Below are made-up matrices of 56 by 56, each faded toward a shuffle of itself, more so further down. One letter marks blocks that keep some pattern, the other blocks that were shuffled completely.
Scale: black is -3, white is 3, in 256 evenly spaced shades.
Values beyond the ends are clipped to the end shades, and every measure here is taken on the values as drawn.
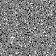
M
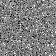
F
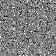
F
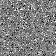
F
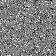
F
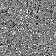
M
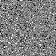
M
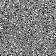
F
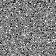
M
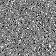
F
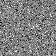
F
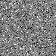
F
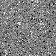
F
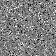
F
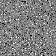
M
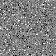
M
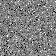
F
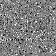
M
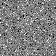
F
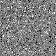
M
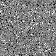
M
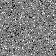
M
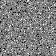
F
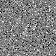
M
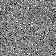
F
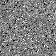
M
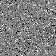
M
